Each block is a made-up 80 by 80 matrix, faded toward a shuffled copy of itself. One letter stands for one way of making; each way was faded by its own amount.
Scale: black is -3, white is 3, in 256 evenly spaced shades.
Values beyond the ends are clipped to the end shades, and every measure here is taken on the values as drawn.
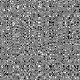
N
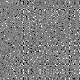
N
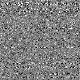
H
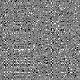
N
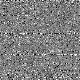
H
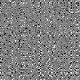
N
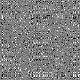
N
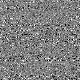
H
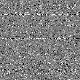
H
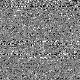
H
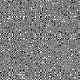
N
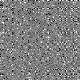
N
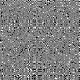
N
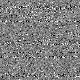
H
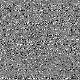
H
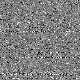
H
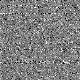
H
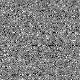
H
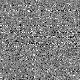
H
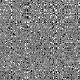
N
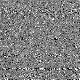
H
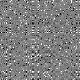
N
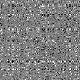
N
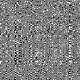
N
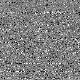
H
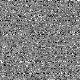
H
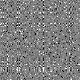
N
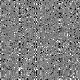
N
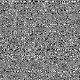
H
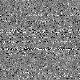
H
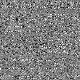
H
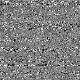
H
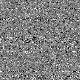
H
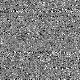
H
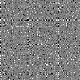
N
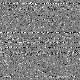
H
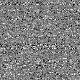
H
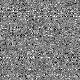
H
